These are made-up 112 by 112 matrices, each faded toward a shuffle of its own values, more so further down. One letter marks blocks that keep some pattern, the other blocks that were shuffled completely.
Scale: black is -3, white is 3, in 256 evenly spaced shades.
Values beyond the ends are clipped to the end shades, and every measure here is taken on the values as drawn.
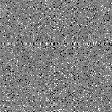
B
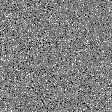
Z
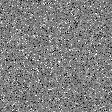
Z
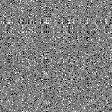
B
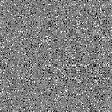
B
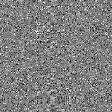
B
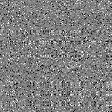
B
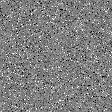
Z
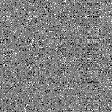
B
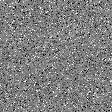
Z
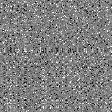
B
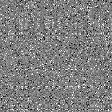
B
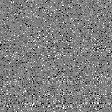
B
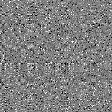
B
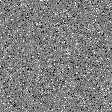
Z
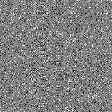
B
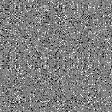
B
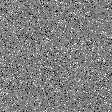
Z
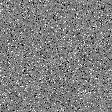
Z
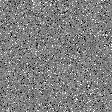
Z
